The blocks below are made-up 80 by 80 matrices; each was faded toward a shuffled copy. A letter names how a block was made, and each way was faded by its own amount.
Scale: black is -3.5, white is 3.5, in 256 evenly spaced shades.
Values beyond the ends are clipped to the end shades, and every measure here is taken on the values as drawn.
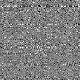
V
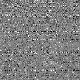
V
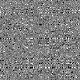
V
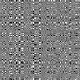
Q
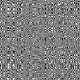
Q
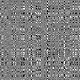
Q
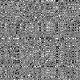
V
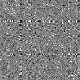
V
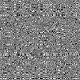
V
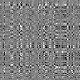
Q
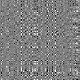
Q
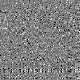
V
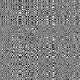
Q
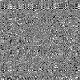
V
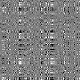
Q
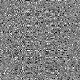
V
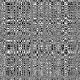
Q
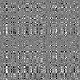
Q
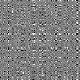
Q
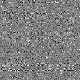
V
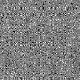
V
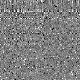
V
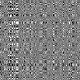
Q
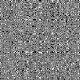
V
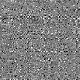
V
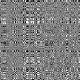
Q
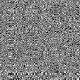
V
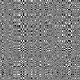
Q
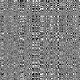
Q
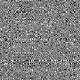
V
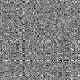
V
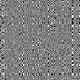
Q
